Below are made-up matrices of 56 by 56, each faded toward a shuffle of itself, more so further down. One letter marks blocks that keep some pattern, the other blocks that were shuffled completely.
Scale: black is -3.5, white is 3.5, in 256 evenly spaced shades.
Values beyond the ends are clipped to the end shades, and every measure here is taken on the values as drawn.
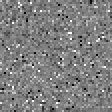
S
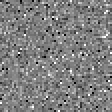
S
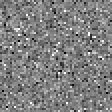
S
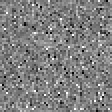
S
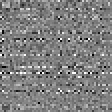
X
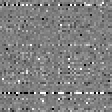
X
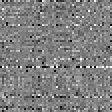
X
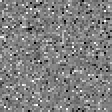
S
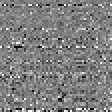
X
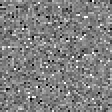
S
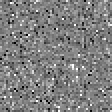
S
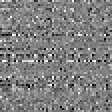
X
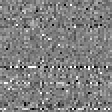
X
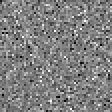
S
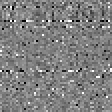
X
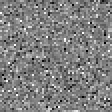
S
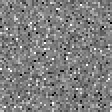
S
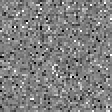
S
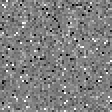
S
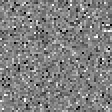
S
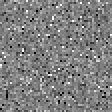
S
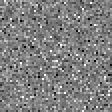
S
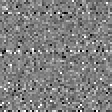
X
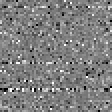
X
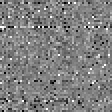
X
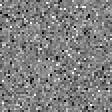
S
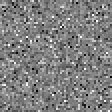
S
